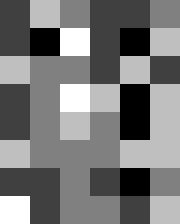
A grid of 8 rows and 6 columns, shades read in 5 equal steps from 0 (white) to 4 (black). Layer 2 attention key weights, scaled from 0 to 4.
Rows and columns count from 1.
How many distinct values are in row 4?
5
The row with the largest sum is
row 7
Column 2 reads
1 4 2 2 2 2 3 3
